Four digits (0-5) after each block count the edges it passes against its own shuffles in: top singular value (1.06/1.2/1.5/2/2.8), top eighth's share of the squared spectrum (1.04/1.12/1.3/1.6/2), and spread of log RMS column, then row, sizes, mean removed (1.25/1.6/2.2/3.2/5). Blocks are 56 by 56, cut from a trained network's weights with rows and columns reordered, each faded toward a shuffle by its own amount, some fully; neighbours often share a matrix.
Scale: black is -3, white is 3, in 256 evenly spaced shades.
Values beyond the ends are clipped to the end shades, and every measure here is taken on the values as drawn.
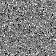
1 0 0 0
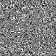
2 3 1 2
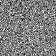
2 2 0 0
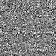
2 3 0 1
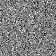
1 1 0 0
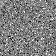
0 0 0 0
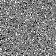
2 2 1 1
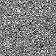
2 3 1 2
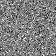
0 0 0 0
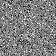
1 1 0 0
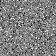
0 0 0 0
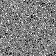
0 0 0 0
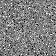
0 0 0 0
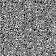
2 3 1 1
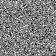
0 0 0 0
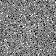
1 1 0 0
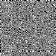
3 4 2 2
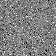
2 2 0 0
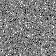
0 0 0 0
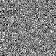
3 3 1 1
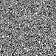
1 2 0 1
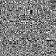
3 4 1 3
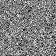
1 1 0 0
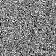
1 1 0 0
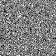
1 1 0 0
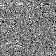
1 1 0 0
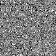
2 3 1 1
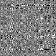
3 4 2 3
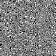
2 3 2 1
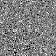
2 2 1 1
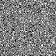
3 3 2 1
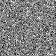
2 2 0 1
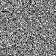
2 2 0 1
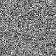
3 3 1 2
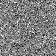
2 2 0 0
